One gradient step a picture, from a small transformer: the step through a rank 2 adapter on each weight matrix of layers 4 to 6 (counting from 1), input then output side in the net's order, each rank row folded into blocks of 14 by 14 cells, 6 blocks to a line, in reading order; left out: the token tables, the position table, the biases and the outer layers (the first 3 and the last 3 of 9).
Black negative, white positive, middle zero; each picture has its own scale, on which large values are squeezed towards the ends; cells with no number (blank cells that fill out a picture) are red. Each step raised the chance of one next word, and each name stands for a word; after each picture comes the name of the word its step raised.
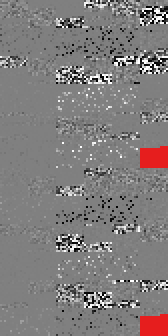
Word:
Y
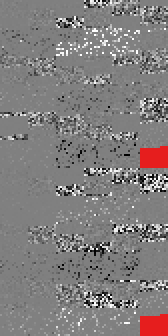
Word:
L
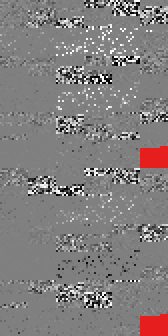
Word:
L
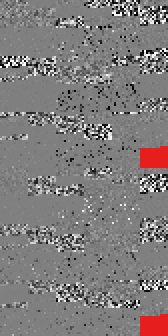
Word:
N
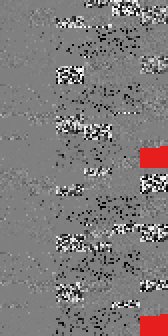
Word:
N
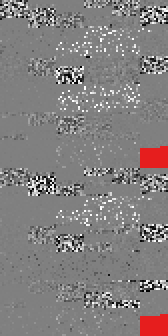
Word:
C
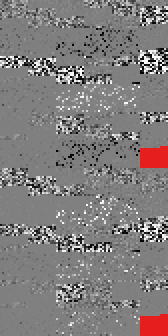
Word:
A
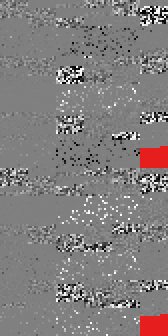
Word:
A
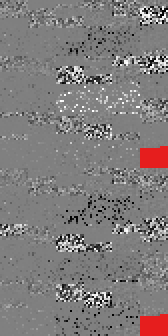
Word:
Y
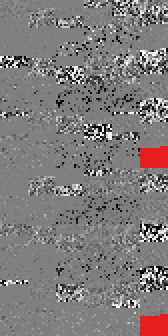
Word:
N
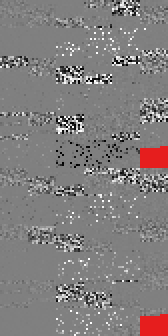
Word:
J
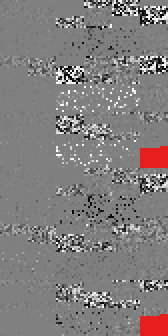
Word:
Y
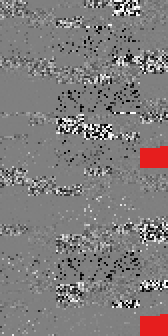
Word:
N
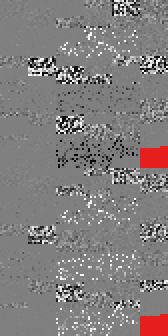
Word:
J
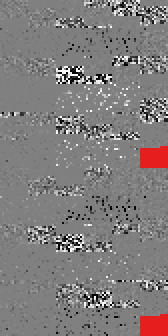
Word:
Y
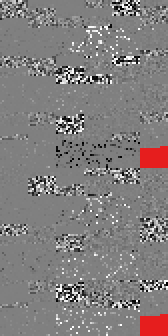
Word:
J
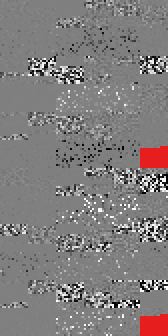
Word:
A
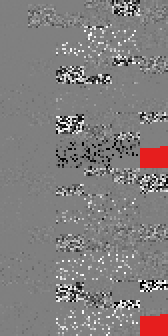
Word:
J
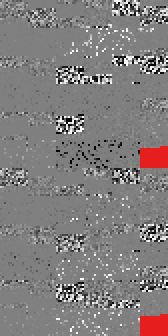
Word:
J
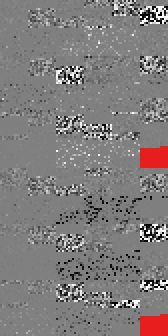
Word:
N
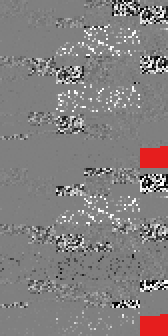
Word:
C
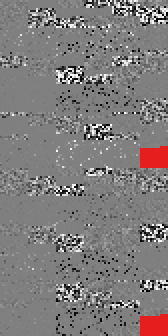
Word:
N
